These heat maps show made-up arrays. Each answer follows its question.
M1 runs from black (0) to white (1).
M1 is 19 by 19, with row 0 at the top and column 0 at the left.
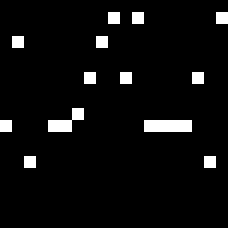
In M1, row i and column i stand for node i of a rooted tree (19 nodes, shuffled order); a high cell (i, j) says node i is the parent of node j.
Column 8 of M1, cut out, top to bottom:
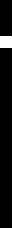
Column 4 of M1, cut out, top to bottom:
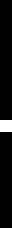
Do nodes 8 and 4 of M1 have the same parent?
no
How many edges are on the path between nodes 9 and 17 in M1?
4
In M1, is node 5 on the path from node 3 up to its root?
no
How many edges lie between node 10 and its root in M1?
4
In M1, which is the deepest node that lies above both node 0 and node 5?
10
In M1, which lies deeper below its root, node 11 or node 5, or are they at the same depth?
node 5
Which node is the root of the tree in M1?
3
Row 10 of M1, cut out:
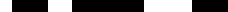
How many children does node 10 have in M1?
7
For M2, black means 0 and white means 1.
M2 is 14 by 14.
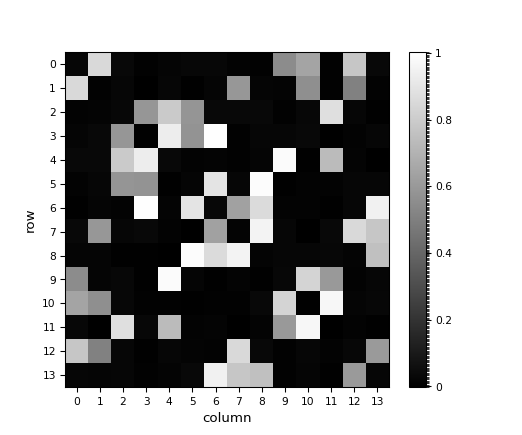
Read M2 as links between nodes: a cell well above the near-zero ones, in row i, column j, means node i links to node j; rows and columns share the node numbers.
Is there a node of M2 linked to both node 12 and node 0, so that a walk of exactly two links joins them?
yes
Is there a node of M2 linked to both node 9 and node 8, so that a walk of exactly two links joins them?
no
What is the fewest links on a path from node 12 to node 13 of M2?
1
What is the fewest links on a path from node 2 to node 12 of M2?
4
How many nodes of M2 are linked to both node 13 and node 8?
2
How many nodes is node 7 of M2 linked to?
5
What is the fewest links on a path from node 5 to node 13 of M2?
2
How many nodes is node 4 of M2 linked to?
4
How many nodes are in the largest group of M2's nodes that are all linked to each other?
4
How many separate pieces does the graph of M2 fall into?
1
